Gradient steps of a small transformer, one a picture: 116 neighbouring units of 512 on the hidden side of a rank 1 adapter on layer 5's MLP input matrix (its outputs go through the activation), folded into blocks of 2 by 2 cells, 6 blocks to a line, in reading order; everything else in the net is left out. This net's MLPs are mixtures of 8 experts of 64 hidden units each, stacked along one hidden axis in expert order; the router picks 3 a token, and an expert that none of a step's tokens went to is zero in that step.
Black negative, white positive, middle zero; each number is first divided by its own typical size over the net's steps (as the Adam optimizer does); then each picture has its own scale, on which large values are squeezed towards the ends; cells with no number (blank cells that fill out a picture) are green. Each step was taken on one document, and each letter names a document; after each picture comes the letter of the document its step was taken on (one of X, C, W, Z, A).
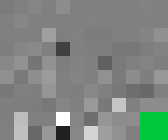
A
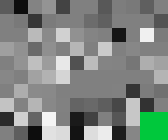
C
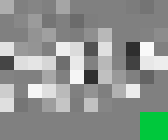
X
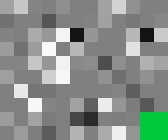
C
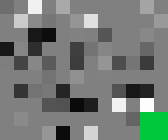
X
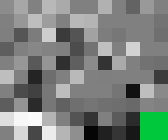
C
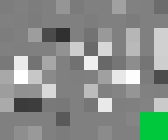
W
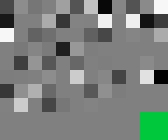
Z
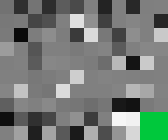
C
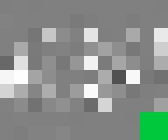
W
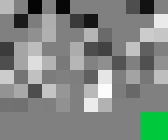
X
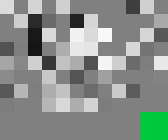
X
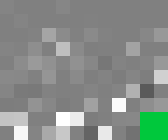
A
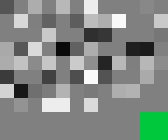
X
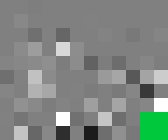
A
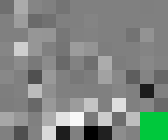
A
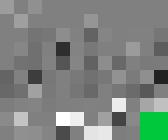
A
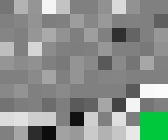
C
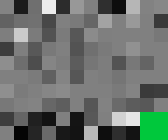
C
